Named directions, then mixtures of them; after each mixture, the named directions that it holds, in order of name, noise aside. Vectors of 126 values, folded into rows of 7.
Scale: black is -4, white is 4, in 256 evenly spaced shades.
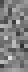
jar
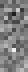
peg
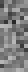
jar, peg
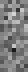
peg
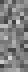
jar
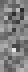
peg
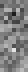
peg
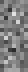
jar, peg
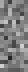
jar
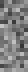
jar, peg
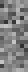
jar, peg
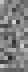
jar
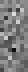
jar, peg
